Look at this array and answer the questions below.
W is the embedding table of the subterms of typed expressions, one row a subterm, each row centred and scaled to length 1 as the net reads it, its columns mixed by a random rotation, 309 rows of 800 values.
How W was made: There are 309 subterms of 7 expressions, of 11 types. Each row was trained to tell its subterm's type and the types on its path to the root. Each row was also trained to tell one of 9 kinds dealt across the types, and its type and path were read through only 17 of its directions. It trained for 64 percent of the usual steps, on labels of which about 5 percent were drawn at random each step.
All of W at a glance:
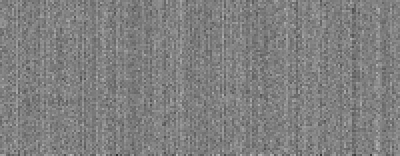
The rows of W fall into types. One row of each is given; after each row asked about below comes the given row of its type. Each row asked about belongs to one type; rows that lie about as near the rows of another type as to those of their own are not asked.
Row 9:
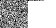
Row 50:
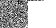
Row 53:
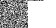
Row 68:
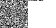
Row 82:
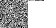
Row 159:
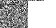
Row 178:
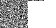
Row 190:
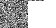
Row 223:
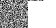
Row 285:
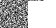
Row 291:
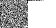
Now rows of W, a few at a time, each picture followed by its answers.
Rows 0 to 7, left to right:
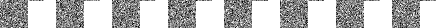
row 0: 53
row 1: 223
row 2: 223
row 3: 285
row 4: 50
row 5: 53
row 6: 291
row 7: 291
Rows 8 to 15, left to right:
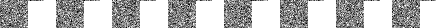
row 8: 291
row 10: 50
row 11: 9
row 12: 178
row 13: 291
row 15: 82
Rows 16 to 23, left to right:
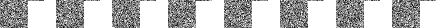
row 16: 190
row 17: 285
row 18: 285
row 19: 50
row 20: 178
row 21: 82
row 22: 50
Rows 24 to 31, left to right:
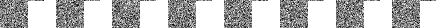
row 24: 82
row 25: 285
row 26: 223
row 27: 223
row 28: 223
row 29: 82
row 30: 178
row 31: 223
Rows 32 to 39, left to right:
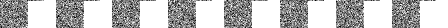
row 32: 223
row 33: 9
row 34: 82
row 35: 68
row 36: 82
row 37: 9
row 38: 178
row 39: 190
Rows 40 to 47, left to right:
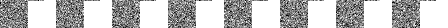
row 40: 223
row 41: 159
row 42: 178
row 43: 53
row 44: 285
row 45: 285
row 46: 291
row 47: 53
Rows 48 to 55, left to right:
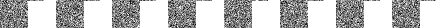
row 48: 223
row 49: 178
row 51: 53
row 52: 178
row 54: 53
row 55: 53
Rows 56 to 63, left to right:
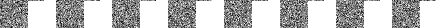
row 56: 285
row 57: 68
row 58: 159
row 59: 9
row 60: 50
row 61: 178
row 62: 178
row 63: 9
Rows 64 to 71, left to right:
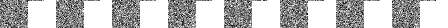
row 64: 9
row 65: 159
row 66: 291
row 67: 50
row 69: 190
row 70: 190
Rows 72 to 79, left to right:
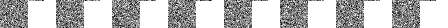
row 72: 53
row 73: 291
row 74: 190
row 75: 190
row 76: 82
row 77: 291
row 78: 159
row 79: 53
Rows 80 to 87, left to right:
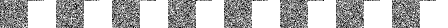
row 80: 82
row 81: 159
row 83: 190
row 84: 285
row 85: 9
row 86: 68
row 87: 82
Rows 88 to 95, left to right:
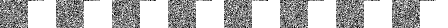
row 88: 178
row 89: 50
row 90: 53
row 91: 82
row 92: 53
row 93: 68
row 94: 82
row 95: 82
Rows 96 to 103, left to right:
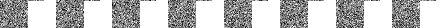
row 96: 159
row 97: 53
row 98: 159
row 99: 223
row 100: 82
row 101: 50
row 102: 223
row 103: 68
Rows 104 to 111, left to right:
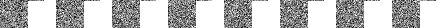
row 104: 9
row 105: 82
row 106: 291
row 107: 291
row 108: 190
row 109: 178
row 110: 178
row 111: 82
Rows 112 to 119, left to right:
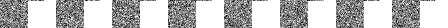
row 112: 50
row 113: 82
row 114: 178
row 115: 291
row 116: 68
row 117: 285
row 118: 9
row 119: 68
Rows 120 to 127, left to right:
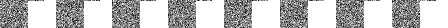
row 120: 9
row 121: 159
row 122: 223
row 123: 178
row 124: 178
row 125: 50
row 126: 68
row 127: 190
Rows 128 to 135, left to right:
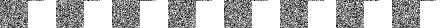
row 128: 82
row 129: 285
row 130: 291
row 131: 9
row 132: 82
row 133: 178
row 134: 9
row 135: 159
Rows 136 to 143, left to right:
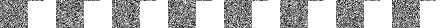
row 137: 82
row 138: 68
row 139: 53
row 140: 285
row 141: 68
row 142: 82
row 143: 223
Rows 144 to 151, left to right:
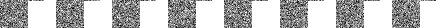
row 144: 53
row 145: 291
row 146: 223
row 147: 159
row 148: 82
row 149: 285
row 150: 50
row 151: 53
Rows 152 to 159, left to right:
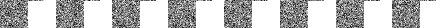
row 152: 285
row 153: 190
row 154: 68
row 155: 68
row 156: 291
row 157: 159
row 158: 285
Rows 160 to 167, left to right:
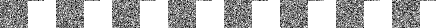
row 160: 178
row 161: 159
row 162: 53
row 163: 82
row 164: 50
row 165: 291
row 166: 9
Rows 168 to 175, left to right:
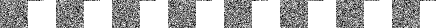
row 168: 53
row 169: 178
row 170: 223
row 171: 53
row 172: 178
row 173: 190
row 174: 53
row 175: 178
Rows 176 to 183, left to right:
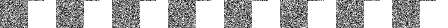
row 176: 291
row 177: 223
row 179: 9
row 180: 53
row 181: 9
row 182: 223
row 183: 50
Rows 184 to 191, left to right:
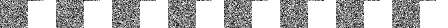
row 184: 223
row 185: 9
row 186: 82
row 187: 223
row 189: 190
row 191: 178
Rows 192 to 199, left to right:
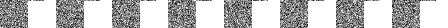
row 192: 82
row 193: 68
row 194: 291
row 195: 50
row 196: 159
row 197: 53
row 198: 291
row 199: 178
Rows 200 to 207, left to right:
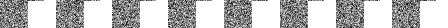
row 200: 50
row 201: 50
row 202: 223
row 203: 82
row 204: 50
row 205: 223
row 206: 82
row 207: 159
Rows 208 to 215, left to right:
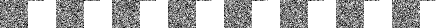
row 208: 53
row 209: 9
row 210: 178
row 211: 291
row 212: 159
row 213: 178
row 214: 223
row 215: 223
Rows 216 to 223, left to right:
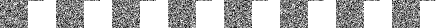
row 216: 68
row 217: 68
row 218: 9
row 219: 285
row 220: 285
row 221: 82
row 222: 285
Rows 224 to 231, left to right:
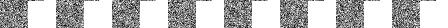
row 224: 50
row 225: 68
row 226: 159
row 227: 223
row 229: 53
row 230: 190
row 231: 68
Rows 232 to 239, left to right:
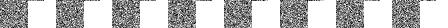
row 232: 82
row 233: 68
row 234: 178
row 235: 50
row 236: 50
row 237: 291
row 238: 53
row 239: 178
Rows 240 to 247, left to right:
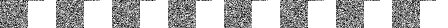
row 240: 68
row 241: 9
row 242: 291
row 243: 178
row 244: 9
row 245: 9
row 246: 82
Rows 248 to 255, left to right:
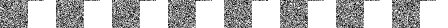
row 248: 223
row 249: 82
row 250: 9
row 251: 178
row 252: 50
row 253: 68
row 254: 190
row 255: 159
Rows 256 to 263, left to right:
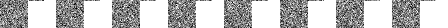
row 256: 159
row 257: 9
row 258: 53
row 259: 190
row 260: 68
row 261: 9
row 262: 159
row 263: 53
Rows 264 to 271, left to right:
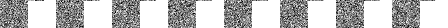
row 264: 50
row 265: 223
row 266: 190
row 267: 285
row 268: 285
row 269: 50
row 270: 291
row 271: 223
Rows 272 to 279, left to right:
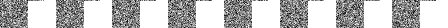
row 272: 9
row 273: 9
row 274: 190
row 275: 190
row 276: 178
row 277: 285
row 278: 53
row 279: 68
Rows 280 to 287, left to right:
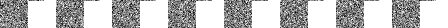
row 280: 159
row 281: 9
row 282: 291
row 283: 68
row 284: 50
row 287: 82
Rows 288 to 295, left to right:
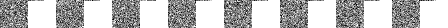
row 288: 82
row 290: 53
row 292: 159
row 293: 159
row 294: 50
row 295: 50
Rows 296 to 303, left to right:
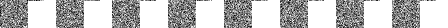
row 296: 291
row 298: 53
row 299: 159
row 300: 223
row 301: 291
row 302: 285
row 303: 223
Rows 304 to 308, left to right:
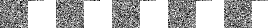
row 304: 178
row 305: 82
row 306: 68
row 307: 9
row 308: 178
